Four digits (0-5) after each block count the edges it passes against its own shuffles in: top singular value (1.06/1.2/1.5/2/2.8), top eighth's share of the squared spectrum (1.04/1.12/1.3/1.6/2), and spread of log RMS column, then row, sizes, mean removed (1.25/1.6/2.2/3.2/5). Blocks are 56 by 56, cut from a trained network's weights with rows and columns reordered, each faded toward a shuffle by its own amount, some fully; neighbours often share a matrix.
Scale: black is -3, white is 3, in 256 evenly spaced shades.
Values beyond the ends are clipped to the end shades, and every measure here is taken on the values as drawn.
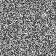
1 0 0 0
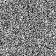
0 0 0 0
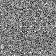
2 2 0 0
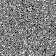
0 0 0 0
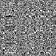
3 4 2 2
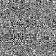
3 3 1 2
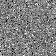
0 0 0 0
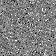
1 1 0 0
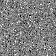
1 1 0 0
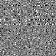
3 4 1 2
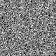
2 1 1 0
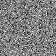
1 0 0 0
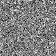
1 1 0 0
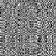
4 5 3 2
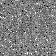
0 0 0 0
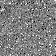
1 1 0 1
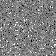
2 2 0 1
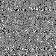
2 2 0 2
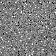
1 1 0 0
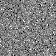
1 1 0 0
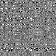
3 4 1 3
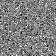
0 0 0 0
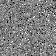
2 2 1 0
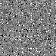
2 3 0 2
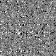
2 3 0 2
